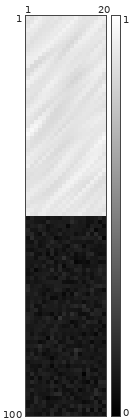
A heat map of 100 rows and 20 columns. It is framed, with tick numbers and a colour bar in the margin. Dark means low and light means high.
It is made of 2 by 1 panels. Panel 1,1: very high, slanting up to the right, faint in contrast. Panel 2,1: very low, fine-grained, faint in contrast.
